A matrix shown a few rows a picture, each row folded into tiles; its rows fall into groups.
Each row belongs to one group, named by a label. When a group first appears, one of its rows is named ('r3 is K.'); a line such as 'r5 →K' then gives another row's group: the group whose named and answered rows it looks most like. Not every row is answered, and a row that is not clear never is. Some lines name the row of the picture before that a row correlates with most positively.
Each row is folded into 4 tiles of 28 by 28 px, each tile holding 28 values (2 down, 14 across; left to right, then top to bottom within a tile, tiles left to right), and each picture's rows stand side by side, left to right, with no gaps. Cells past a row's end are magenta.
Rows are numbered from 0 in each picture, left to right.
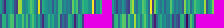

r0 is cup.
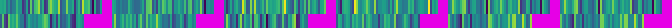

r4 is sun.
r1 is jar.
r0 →jar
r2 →cup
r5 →sun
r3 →cup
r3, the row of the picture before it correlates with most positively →0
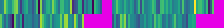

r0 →sun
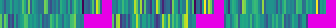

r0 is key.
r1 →key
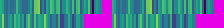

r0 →jar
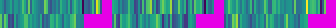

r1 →jar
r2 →jar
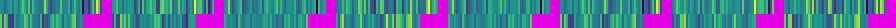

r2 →sun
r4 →sun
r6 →jar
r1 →jar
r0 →key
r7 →key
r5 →key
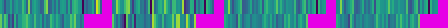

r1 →sun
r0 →key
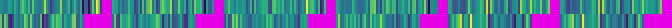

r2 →jar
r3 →jar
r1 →jar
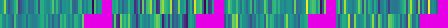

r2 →jar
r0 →sun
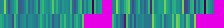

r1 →sun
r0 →sun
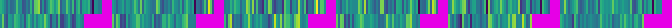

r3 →key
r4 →sun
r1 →key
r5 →sun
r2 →key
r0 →jar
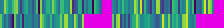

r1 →key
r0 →sun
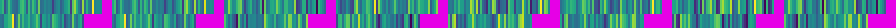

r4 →key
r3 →cup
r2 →sun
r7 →sun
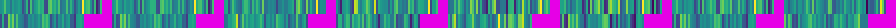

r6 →jar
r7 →key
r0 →jar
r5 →jar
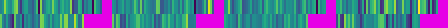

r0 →sun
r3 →jar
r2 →sun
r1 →key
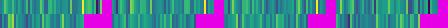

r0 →jar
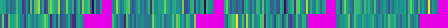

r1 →sun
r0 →jar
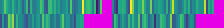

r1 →cup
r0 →jar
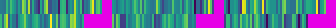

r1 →key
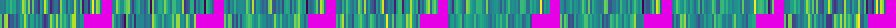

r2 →key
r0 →key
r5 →key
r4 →cup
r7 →key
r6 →jar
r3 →key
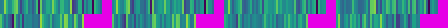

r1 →sun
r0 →sun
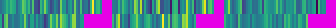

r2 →sun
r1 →key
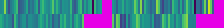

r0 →sun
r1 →key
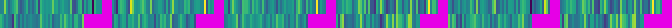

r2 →cup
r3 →key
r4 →key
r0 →sun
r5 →key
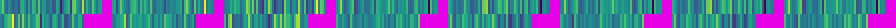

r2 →key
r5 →sun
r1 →cup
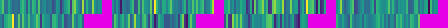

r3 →sun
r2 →jar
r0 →cup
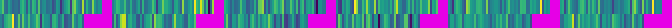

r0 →cup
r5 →cup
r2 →jar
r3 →cup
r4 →cup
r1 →jar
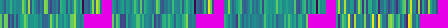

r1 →key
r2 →sun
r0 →key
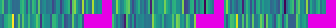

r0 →cup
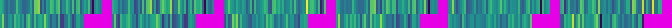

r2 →jar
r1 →jar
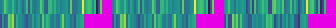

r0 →jar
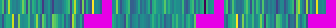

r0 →cup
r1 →sun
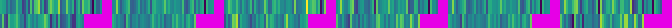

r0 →jar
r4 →sun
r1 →sun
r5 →sun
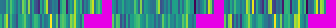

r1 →key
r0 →key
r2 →key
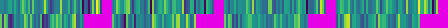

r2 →key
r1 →sun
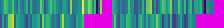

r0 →jar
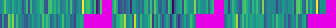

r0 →jar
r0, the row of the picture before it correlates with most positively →0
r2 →cup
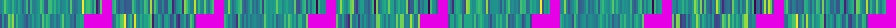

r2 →sun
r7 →cup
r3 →sun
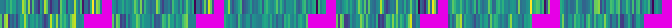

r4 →jar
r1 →key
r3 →key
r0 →key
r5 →jar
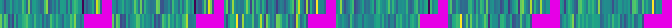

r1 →key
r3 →sun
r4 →cup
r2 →cup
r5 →cup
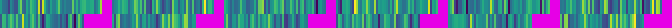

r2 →jar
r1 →key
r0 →cup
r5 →key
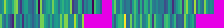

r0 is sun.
